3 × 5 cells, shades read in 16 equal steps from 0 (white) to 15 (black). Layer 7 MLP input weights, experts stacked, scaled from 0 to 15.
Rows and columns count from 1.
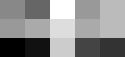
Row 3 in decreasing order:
15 14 12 11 3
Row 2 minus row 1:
-1 -4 2 -1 0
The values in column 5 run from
4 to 12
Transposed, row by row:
7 6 15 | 9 5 14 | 0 2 3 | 6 5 11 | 4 4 12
